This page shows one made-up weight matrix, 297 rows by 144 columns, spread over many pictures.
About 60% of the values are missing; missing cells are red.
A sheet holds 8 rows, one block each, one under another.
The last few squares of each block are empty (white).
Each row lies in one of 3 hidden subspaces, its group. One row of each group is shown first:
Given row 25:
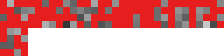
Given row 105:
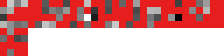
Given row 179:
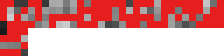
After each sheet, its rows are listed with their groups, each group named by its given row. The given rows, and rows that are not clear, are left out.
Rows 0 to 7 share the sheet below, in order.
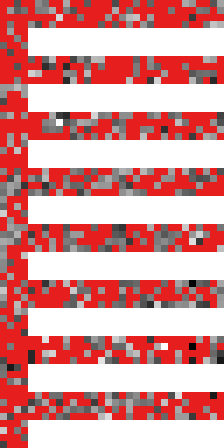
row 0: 179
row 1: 25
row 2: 105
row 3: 105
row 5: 105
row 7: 25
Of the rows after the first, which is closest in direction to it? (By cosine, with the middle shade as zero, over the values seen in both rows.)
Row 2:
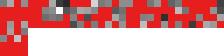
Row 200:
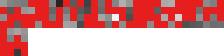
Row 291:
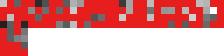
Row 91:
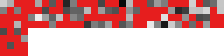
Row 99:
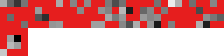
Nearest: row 200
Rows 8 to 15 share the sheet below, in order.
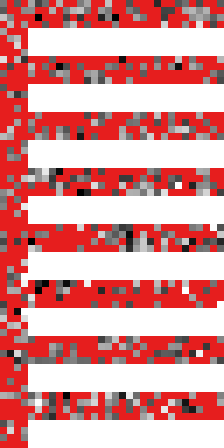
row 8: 105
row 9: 105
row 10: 105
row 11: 105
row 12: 25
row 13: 179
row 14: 179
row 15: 105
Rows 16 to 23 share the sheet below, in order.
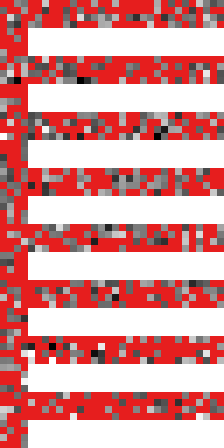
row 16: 105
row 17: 105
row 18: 105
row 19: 25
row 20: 105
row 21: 105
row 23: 105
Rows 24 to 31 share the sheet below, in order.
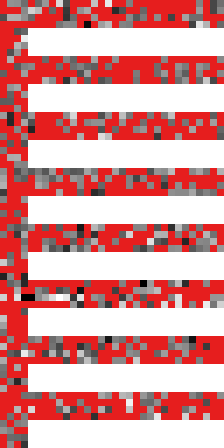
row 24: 105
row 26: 25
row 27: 179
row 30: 105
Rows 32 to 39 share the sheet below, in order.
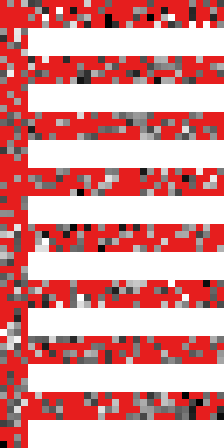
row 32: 25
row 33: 105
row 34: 25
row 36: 25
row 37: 25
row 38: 25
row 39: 179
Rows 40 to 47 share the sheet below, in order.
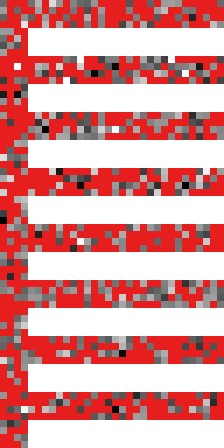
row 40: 179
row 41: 25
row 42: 105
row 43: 25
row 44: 105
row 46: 179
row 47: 105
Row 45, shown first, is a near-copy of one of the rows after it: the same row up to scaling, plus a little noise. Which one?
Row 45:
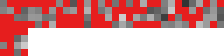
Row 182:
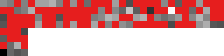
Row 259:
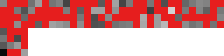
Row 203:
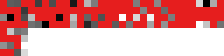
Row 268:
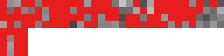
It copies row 203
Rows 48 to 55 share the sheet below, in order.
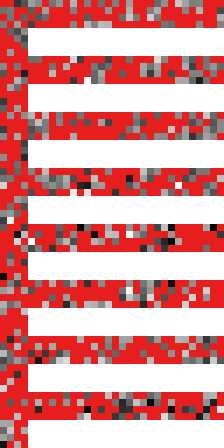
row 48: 25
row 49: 105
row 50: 179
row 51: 105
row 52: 25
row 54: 25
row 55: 105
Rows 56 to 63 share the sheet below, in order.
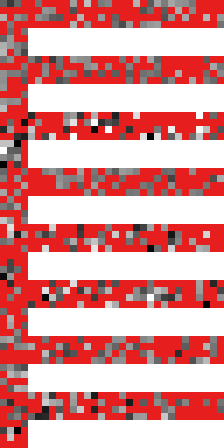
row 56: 25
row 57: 179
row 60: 25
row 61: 25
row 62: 105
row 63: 25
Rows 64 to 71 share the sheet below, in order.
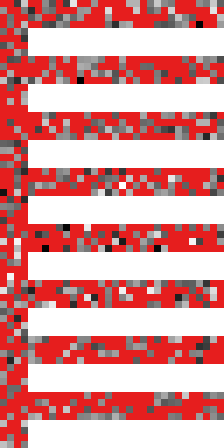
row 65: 105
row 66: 25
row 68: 179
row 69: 105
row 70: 105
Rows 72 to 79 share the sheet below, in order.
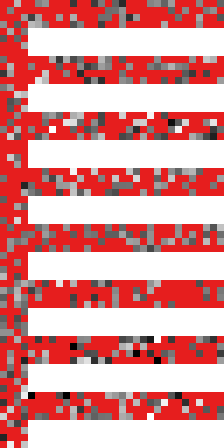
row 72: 25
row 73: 25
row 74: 179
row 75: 105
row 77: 105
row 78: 105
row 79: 105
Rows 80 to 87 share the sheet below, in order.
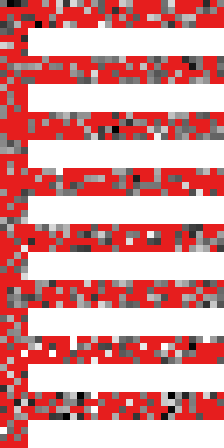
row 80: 25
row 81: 179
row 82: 105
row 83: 105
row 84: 179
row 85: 25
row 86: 179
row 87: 25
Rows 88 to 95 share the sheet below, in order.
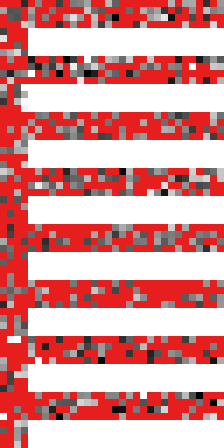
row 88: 105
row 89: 179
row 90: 25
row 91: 105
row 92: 25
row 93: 105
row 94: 25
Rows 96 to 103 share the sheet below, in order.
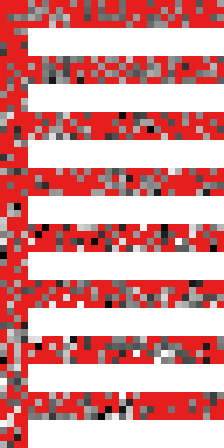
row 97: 105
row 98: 25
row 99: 25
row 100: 179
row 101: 105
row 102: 105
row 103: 179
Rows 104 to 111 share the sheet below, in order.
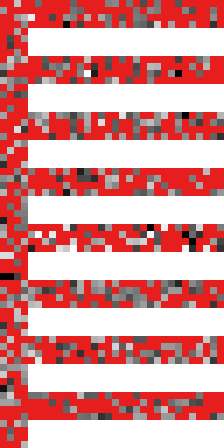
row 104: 25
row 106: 179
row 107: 25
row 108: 179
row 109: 25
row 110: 25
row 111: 25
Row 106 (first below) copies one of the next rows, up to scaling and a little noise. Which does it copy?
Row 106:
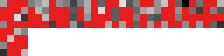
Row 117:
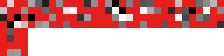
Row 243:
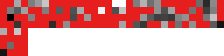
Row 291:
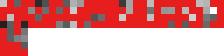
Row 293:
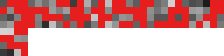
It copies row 243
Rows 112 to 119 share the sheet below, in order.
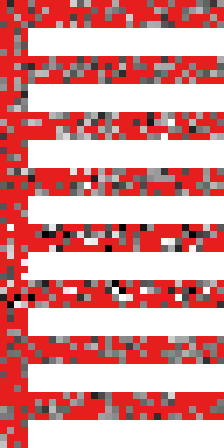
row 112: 25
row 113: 105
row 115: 105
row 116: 25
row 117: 179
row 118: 25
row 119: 25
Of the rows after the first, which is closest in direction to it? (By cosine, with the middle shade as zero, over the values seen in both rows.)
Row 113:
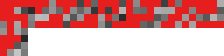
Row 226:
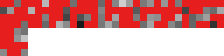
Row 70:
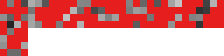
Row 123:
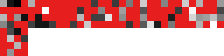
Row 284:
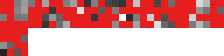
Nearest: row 70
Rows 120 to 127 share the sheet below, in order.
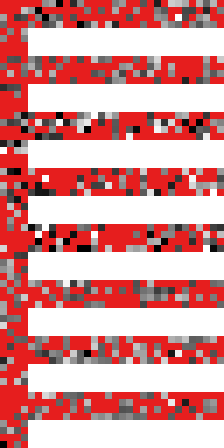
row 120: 105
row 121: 179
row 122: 105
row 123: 25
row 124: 105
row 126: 105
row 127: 179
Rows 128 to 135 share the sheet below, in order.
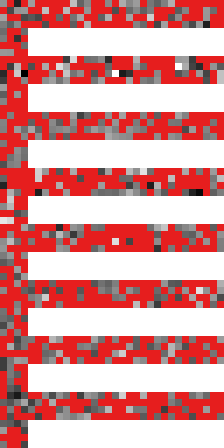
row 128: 25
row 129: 105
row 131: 105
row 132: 105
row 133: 105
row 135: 25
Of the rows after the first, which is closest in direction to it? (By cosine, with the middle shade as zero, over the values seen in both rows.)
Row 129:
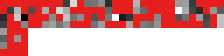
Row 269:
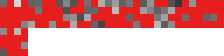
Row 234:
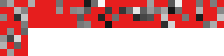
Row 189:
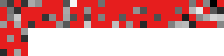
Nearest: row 189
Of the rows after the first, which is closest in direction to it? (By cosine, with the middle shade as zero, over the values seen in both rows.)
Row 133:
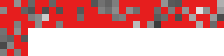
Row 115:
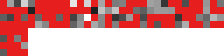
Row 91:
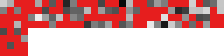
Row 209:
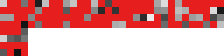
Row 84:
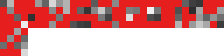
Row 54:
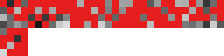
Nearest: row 84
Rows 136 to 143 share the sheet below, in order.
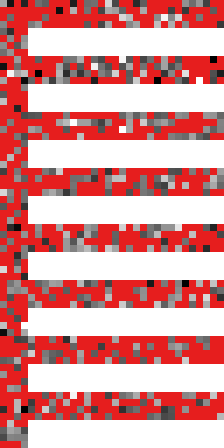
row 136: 105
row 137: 105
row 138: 179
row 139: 105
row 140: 25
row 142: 25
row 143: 105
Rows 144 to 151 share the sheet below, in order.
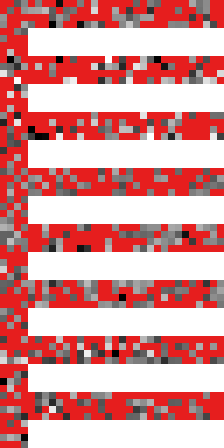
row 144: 105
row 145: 105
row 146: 25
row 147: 179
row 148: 105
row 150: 105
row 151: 179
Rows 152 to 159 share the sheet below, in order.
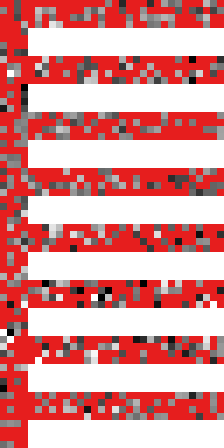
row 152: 179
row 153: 179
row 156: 105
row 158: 25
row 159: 105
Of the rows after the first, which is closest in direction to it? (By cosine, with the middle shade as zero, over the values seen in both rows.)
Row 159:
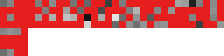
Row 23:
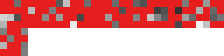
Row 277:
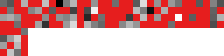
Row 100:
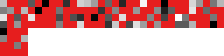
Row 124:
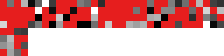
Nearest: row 277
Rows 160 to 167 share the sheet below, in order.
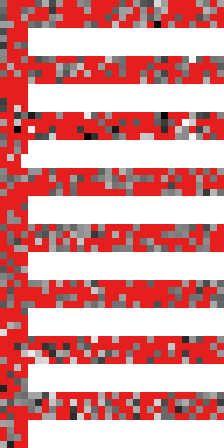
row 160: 105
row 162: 179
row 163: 25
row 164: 105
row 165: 25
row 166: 25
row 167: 105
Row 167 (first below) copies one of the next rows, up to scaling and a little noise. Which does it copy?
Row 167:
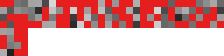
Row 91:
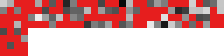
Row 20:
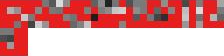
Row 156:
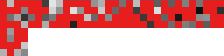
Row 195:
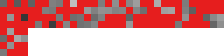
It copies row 156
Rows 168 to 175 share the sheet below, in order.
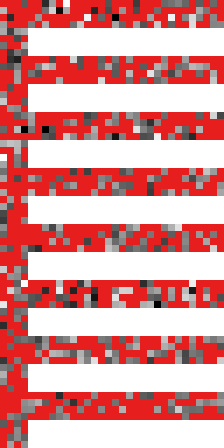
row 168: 105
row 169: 25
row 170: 105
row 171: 25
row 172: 25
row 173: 105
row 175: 105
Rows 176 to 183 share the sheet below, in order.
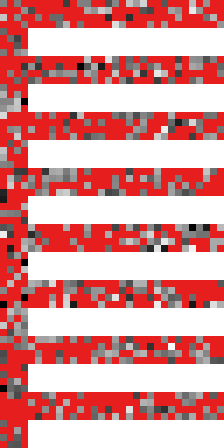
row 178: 105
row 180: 105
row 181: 105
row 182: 179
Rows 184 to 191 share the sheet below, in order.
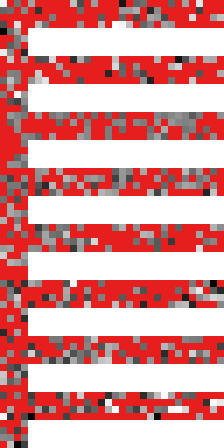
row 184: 179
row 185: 25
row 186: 105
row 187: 25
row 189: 25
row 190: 25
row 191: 105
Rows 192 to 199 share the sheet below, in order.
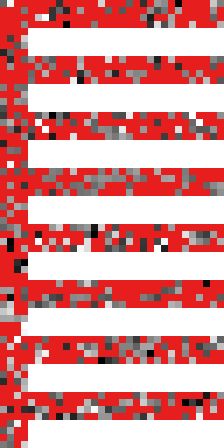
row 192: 25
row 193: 105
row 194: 105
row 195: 105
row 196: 105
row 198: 25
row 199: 179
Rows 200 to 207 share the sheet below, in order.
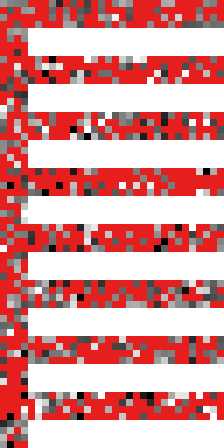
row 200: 105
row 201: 25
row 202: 105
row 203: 179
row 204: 105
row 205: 105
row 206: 105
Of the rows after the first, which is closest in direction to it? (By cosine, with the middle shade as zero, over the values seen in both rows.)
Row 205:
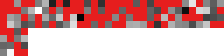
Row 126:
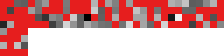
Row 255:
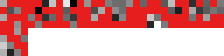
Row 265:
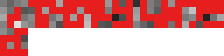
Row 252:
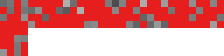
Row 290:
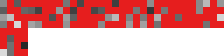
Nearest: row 126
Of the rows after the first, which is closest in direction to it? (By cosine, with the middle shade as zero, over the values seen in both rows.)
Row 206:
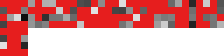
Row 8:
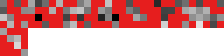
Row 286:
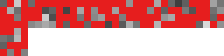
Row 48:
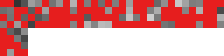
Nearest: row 48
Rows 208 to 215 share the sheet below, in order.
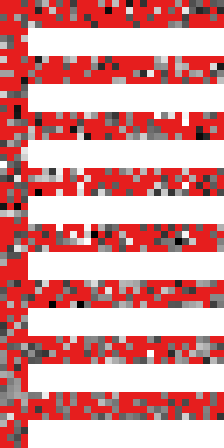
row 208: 105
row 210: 179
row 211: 25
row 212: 105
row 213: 105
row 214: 25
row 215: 179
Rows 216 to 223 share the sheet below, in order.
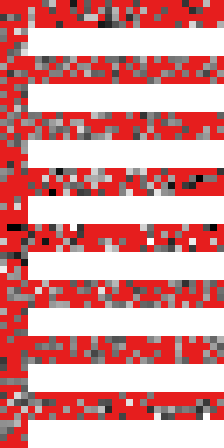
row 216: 25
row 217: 105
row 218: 105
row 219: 105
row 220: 25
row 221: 179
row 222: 179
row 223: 25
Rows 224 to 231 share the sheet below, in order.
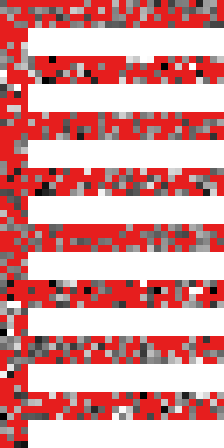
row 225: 179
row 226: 105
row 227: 25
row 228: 105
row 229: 105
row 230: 179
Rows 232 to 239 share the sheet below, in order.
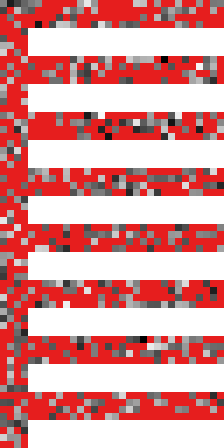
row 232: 25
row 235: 25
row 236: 25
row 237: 25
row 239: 25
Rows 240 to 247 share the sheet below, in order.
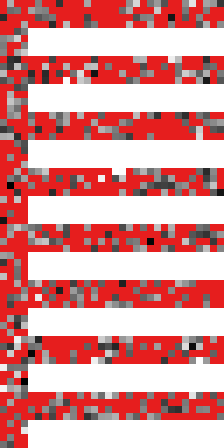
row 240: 105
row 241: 25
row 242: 179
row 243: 179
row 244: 25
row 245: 105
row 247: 105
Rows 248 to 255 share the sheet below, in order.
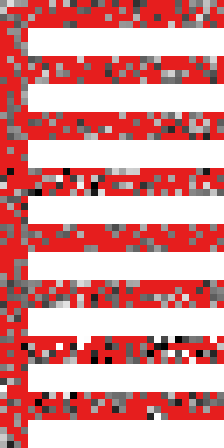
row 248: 25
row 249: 25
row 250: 25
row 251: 25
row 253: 25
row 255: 105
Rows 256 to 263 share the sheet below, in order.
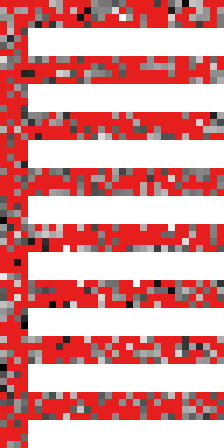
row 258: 25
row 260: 25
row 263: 25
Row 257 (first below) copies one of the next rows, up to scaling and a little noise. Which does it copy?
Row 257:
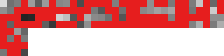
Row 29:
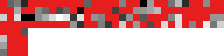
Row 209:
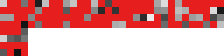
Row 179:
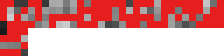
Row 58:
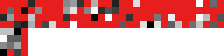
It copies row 29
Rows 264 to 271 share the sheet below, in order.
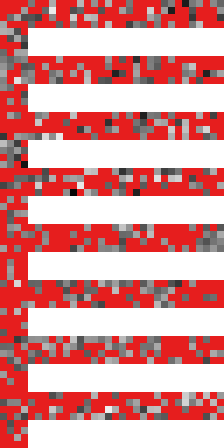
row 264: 179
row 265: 105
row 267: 105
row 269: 25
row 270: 25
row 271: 179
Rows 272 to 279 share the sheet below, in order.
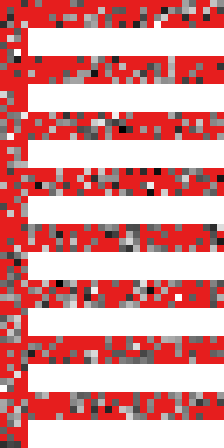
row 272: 105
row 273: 179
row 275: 105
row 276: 105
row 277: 105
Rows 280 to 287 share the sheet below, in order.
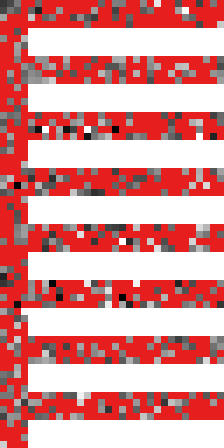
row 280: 179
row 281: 105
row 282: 105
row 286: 25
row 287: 25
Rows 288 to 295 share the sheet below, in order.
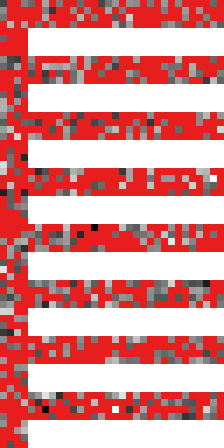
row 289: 25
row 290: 179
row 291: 179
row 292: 105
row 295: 105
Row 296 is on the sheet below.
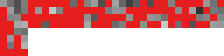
